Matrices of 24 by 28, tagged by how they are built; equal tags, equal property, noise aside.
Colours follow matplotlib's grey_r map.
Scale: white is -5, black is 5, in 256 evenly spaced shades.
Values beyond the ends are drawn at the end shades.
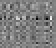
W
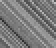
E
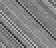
E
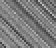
E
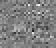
W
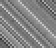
E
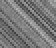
E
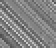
E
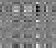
W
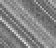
E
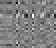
W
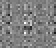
W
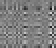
W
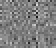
W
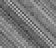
E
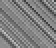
E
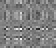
W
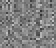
W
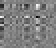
W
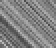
E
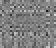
W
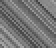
E
